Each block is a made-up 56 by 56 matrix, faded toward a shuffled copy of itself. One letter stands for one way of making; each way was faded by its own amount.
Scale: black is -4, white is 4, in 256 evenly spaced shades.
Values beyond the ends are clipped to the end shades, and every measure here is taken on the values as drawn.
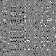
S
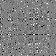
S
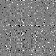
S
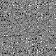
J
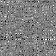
J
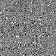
J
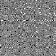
J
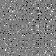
S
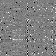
S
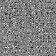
J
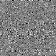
J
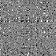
J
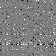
S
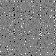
S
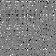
S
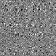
J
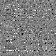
J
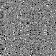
J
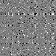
S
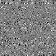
J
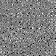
J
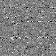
J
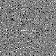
J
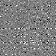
J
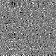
J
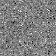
J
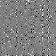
S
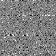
J
